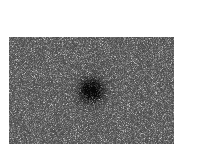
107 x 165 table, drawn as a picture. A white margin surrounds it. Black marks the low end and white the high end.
Mirror symmetry: none. Slope: none. Dips: one, in the centre. Average level on the scale: 40%.
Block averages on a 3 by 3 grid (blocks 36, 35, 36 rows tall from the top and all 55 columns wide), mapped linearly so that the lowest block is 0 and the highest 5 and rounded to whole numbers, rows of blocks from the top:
5 5 5 | 5 0 5 | 5 5 5
